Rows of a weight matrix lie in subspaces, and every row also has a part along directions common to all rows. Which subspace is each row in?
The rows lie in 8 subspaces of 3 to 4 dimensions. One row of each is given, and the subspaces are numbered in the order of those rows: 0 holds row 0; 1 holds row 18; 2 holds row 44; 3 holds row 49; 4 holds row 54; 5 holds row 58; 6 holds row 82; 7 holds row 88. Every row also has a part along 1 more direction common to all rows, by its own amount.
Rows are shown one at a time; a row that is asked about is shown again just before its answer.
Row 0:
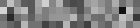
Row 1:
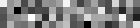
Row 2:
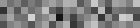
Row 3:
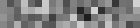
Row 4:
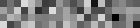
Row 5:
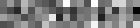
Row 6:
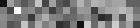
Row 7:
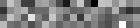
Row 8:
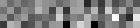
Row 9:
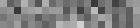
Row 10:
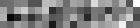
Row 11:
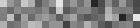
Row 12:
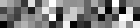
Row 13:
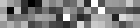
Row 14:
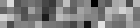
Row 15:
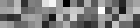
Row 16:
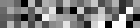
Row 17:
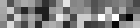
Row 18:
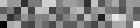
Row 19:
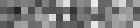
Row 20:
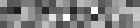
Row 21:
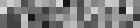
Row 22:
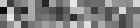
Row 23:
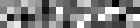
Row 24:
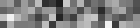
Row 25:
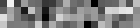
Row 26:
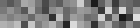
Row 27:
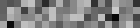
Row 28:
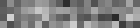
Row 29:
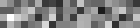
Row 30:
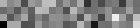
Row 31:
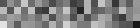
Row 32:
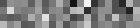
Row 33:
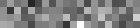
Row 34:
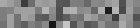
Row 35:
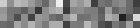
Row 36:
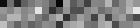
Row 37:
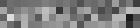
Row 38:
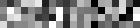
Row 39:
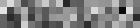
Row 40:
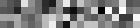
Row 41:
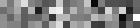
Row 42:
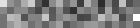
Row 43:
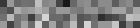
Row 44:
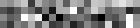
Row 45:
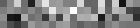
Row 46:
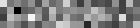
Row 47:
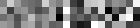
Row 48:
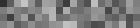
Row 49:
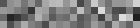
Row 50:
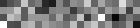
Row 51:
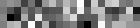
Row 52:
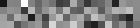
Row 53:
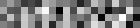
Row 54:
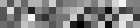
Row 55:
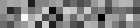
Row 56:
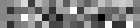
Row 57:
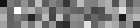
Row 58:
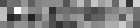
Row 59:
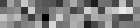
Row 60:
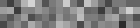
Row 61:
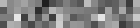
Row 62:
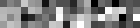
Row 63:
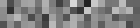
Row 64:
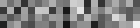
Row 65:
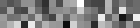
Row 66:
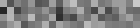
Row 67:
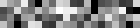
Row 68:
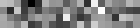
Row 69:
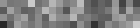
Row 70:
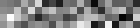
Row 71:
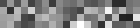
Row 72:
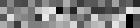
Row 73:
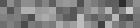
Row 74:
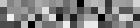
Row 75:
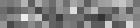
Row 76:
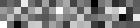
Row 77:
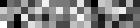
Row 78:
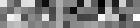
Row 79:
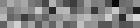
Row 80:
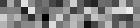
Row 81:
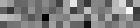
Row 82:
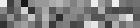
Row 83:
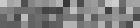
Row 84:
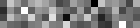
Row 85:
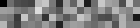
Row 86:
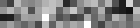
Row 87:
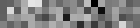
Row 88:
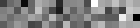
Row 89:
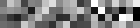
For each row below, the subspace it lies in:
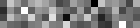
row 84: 4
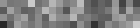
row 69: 1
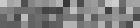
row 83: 0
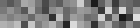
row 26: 0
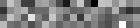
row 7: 4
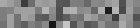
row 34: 3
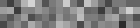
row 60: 4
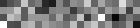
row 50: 1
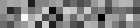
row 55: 2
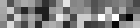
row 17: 5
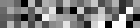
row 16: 2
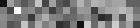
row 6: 5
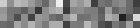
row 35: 7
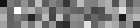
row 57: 5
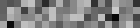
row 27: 1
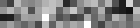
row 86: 6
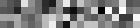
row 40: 3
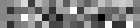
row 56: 2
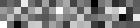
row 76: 7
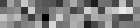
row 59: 6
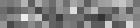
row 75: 2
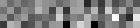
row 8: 1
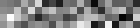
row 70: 3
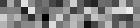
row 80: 6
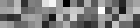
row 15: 3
